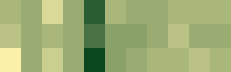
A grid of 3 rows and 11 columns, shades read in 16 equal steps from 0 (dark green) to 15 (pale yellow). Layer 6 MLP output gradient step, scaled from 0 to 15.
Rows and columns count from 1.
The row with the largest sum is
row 3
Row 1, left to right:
10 9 13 9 2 10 9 9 10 10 10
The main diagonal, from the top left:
10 9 12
